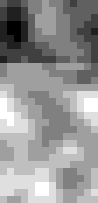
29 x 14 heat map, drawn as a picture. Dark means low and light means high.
Ninth with the lowest average: top left. Calmest part: centre. Seam: horizontal, 30% of the way down, the bottom part higher.
